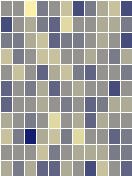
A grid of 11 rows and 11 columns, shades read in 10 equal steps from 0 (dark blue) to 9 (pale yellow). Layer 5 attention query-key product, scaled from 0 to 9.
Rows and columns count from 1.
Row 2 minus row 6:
-1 0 2 -2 0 3 -1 0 1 4 -1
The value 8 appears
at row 2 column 6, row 8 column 5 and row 9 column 7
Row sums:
56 54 50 61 54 49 52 58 53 57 50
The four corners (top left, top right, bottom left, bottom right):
5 2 6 3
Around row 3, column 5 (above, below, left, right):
3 7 7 4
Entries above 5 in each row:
4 4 3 5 3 2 3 4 4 4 4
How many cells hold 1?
0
